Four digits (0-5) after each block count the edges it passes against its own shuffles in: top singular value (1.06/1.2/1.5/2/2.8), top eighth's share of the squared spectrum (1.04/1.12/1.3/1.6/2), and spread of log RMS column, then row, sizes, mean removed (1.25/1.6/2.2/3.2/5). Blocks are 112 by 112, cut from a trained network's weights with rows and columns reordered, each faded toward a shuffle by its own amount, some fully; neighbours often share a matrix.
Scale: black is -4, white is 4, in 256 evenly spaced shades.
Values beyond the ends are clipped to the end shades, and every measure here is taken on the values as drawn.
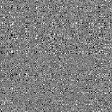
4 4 3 3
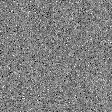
1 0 0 0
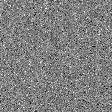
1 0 0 0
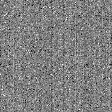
3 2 0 2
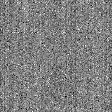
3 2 0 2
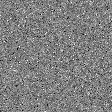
0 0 0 0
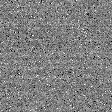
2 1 0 0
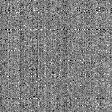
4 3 1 3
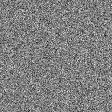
2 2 0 0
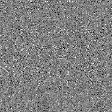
3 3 2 2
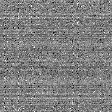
4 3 3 1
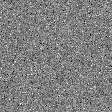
0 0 0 0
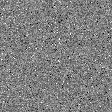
0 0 0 0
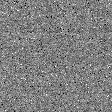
0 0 0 0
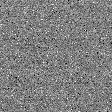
1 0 0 0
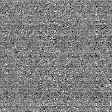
3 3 2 0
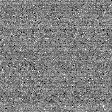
3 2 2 0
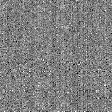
3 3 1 2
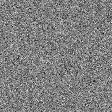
1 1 0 0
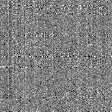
3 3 0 3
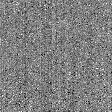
2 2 0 2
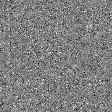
1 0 0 1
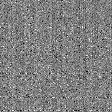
3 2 0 2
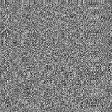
4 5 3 2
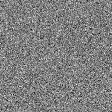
2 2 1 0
